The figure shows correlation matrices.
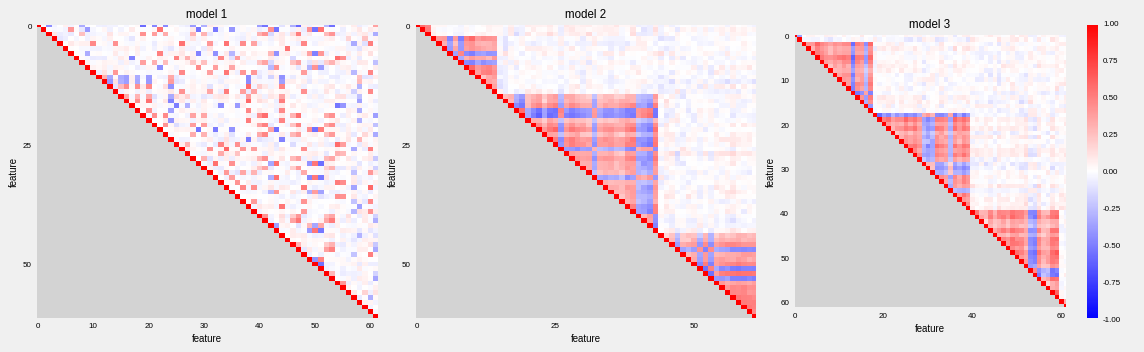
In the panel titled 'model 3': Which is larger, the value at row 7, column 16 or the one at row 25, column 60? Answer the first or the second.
the second
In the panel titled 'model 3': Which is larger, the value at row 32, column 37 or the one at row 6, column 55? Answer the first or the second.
the first
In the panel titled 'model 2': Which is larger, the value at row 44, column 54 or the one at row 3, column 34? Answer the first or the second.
the first
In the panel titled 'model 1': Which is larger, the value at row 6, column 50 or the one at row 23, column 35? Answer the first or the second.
the second
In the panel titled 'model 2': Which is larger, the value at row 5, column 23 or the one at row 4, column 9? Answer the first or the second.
the second
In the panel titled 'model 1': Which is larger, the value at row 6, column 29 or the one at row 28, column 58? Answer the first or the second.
the second
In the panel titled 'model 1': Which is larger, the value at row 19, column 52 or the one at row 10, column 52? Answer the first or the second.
the first
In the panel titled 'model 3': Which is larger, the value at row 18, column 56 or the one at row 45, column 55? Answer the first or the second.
the second
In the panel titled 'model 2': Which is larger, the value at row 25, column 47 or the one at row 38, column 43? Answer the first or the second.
the second
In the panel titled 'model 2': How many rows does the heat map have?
62
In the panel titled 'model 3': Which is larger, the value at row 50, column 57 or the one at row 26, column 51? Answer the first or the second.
the first
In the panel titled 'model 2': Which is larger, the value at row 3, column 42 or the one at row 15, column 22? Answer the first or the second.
the second
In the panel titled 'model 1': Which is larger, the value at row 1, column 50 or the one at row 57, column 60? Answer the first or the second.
the second
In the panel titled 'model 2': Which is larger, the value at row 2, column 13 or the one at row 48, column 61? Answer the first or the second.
the second
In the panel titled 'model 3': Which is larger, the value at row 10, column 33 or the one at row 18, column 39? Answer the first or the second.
the first
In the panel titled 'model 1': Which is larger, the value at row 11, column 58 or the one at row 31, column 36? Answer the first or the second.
the first
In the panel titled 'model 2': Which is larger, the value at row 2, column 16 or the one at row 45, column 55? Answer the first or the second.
the second
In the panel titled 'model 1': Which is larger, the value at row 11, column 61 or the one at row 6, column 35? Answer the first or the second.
the first
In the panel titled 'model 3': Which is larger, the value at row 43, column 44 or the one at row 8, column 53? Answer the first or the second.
the first
